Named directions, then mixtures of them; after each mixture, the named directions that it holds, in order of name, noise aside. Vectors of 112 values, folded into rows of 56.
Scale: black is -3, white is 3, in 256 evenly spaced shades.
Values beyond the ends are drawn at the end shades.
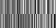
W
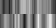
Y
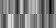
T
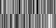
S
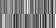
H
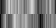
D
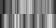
D, Y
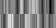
T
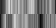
D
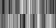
T, Y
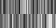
H, S, Y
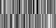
S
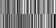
W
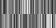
H, S, Y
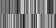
T, W, Y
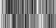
D, S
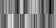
T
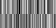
H, S, W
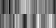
Y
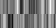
T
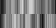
D, T, Y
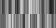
T, Y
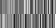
H
